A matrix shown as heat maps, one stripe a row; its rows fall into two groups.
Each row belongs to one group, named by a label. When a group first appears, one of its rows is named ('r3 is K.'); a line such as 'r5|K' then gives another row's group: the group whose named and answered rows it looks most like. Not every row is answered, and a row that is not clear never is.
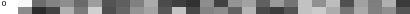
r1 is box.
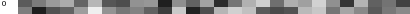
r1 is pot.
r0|box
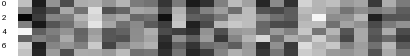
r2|pot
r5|box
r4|box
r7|pot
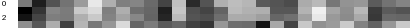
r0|pot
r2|pot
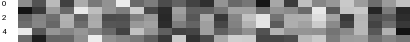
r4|box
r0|pot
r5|pot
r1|pot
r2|box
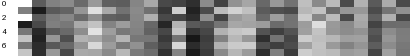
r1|pot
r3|pot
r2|box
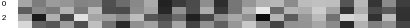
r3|box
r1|box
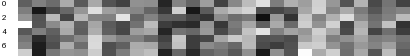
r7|box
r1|pot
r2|pot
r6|box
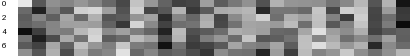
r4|pot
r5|box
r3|box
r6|pot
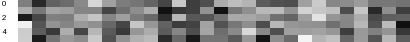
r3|box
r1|box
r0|pot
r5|box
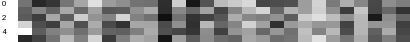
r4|box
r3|box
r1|box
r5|box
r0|pot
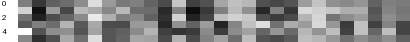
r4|box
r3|box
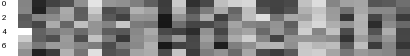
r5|box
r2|box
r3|pot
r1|box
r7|box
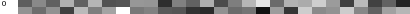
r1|pot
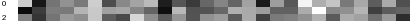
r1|pot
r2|box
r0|box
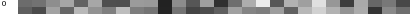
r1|pot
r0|box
